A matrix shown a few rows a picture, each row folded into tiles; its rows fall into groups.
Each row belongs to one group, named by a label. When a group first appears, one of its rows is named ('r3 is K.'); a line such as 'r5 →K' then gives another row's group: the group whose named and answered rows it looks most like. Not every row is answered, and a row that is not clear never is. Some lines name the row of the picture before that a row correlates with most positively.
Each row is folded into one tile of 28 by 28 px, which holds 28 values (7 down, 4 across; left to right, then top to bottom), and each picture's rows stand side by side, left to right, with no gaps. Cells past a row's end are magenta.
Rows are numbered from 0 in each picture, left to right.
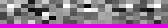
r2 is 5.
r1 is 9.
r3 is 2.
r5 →9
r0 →5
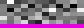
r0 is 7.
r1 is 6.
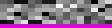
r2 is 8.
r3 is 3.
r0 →6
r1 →6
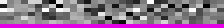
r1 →7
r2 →2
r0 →2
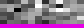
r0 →3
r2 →2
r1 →5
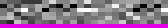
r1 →3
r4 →8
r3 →2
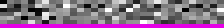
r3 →6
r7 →6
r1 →9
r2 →5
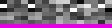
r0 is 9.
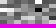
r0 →2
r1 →7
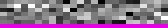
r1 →8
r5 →8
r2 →3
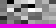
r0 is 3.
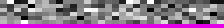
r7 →6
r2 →9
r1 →2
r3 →2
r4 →3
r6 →6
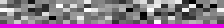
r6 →7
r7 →6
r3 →2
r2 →8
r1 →9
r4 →3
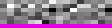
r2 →7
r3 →8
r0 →5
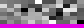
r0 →8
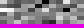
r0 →2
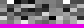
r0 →7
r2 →7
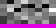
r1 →6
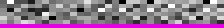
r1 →9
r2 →8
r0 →7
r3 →7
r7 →3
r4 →3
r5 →3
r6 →8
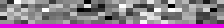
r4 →5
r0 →3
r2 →8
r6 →2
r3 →9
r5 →7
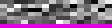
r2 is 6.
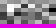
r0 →5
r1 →8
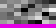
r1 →6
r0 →8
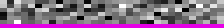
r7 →8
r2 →9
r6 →3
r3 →9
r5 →6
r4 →5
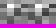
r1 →5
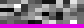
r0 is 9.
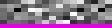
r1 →2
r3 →3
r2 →8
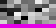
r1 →7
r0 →9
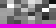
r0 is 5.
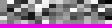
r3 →7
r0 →7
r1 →5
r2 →7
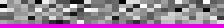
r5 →8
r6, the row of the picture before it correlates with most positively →0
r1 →3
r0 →2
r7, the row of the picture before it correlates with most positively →0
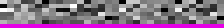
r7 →9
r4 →3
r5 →8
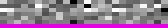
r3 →2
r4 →2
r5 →8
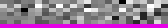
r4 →3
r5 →5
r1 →5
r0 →8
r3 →2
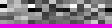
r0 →2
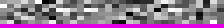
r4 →6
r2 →2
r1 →7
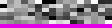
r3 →7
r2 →8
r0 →2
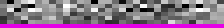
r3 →3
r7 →2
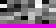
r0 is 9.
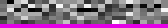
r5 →6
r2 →8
